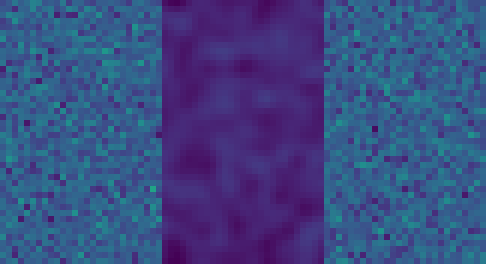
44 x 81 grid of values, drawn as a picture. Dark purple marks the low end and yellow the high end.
The table splits into one row of 3 panels. Panel 1,1: low, fine-grained. Panel 1,2: very low, blotchy, faint in contrast. Panel 1,3: low, fine-grained.
